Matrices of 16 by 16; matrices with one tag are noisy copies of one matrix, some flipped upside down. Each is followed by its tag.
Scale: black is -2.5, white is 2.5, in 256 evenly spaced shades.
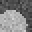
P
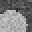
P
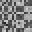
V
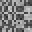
V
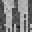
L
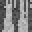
L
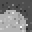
P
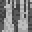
L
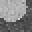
P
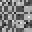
V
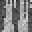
L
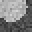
P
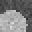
P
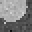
P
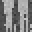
L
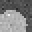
P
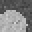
P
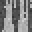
L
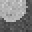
P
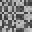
V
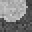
P
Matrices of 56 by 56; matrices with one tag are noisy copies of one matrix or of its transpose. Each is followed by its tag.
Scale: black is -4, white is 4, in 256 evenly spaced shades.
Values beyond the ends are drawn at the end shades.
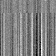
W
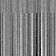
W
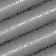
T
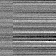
W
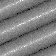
T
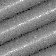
T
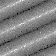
T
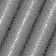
T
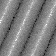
T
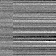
W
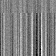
W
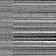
W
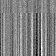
W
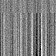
W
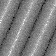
T
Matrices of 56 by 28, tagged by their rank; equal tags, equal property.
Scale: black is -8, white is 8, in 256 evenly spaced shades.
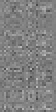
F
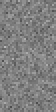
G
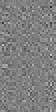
F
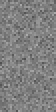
G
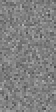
G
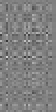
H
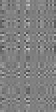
H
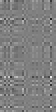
H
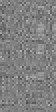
F
